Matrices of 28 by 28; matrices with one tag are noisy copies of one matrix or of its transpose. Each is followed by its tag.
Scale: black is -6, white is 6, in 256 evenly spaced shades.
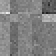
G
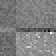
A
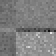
A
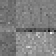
A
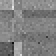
G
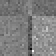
A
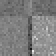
A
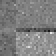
A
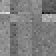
G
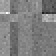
G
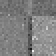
A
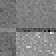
A
